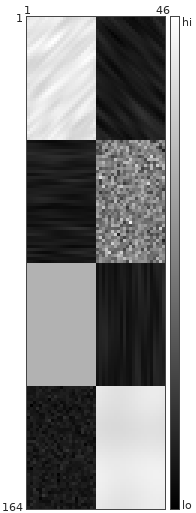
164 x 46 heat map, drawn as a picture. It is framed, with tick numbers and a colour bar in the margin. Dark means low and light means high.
The table splits into 4 rows of 2 panels. Panel 1,1: very high, slanting up to the right, faint in contrast. Panel 1,2: very low, slanting down to the right, faint in contrast. Panel 2,1: very low, streaked across, faint in contrast. Panel 2,2: middling, fine-grained, strong in contrast. Panel 3,1: high, flat. Panel 3,2: very low, streaked downward, faint in contrast. Panel 4,1: very low, fine-grained, faint in contrast. Panel 4,2: very high, smooth, faint in contrast.
